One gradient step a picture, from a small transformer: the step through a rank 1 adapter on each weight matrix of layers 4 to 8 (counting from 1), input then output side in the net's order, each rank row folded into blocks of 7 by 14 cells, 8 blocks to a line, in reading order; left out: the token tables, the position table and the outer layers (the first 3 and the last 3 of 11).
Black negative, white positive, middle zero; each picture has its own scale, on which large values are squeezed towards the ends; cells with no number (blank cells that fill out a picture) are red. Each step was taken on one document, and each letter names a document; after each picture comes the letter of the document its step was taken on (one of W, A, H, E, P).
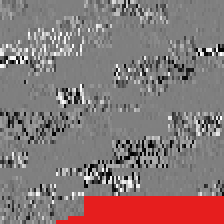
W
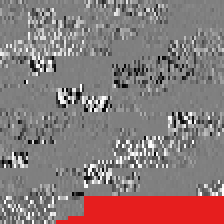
W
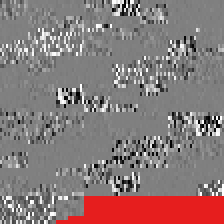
W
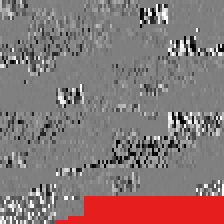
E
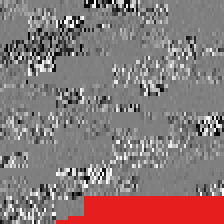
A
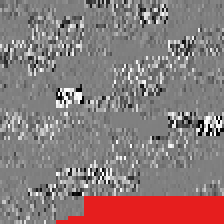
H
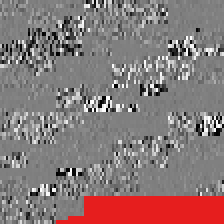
A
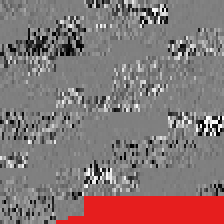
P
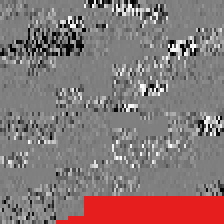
H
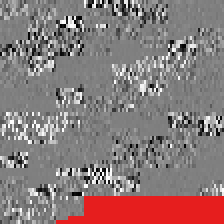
H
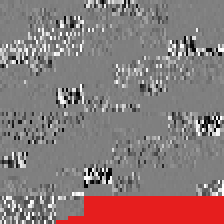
W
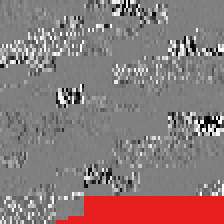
W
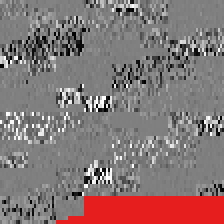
P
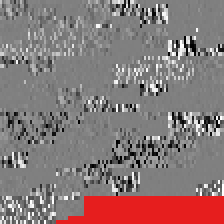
E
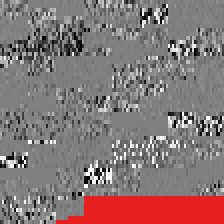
P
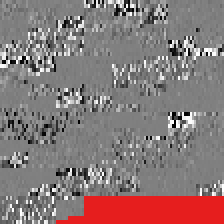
A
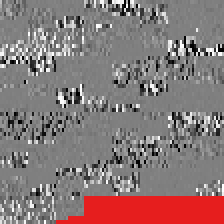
E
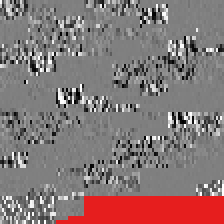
E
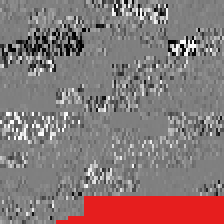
H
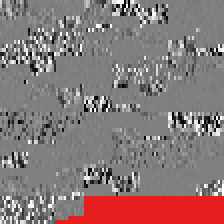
E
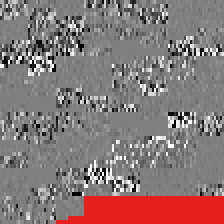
H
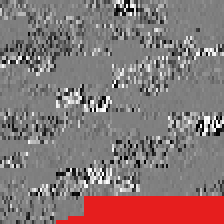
A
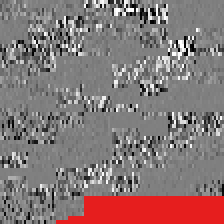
A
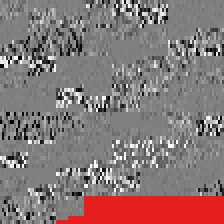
P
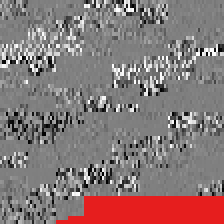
A
